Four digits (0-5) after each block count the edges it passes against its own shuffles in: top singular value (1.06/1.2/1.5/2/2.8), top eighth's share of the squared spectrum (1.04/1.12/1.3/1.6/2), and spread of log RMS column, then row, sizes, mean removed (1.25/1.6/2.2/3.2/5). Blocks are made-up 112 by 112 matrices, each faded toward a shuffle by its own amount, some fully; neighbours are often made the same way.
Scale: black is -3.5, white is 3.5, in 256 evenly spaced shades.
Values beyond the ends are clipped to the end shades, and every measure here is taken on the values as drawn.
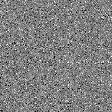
4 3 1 1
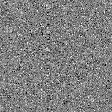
3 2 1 1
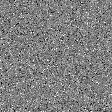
0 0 0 0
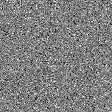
3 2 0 0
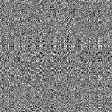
5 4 3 3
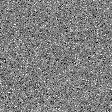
0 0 0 0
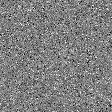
0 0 0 0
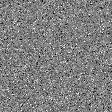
0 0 0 0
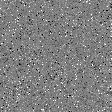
1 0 0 0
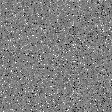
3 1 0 0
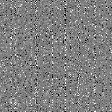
4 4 3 2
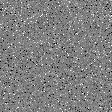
0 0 0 0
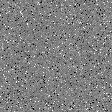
0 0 0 0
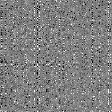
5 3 3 2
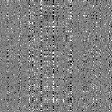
5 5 4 3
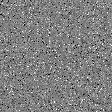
2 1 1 0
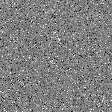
1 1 0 0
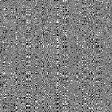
5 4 4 2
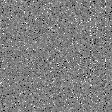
3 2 2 0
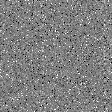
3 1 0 0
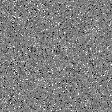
3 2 1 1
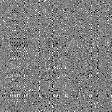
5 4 3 2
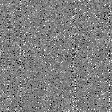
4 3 2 1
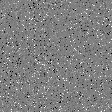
2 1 0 0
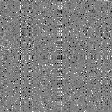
5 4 3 2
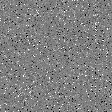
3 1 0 0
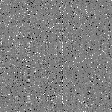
4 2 1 0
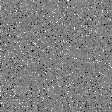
3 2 1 0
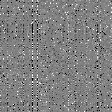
5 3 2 1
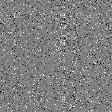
4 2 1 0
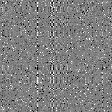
5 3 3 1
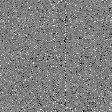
3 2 1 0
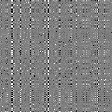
5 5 4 3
